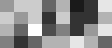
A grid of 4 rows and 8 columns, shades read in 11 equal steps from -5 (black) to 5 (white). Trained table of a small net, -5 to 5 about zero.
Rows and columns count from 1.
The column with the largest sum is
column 3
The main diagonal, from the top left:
1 1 5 2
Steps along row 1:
up same down up down up up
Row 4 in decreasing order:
4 2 2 2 0 -1 -1 -3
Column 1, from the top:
1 3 2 0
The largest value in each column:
3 3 5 2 3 4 2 4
